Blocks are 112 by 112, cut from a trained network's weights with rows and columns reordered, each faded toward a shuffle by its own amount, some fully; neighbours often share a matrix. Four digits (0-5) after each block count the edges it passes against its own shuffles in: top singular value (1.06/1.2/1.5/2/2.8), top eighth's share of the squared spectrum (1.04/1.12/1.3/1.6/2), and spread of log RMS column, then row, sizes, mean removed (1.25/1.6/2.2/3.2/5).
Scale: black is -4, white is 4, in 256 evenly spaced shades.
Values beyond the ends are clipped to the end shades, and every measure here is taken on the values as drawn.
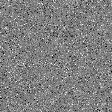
2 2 0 1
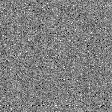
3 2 0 2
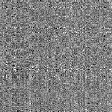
4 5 2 3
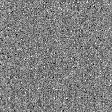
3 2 0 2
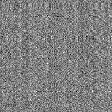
4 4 1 2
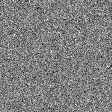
0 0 0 0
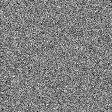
2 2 0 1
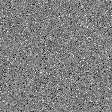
1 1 0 0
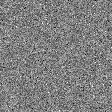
0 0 0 0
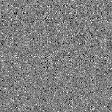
3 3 2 2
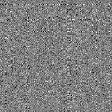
4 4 3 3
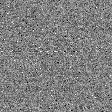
3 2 0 1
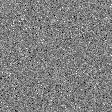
0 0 0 0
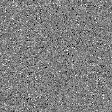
3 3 2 1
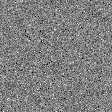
1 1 0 0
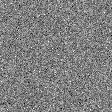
0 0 0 0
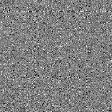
3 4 2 2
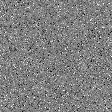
1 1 0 0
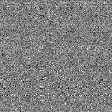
4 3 1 2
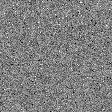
2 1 0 0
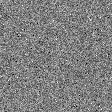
0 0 0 0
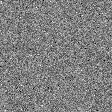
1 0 0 0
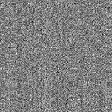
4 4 1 2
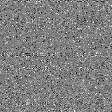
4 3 0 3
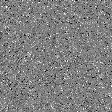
3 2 0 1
